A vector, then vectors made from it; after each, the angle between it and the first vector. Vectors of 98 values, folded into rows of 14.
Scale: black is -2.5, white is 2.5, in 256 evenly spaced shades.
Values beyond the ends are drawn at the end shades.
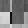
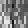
partly aligned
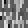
orthogonal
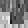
nearly parallel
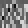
orthogonal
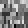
partly opposed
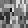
partly opposed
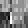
nearly opposite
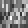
partly opposed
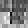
nearly parallel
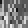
partly aligned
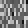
orthogonal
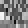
partly aligned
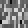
orthogonal
